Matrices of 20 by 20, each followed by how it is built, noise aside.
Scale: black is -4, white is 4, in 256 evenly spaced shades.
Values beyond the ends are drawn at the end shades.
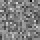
noise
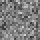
noise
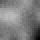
smooth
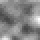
smooth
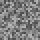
noise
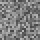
noise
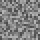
noise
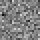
noise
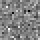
noise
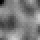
smooth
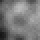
smooth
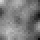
smooth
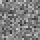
noise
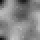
smooth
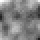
smooth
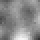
smooth
